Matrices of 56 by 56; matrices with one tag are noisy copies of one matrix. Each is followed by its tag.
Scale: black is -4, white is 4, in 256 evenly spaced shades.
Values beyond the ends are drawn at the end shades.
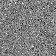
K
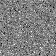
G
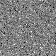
G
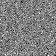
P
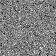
G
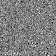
P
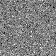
G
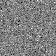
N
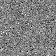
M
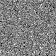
G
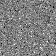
G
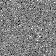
N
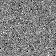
M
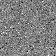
M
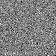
P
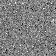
K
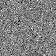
N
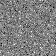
G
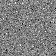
K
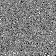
P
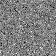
G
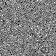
N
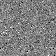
M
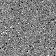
M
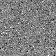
M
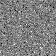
G
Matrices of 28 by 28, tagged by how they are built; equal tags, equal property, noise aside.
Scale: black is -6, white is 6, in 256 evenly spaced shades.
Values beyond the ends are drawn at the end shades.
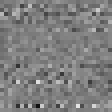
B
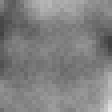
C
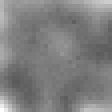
C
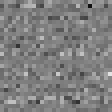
B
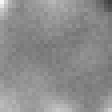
C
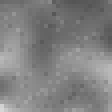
C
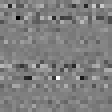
B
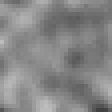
C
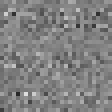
B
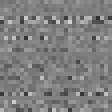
B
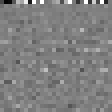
B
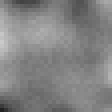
C
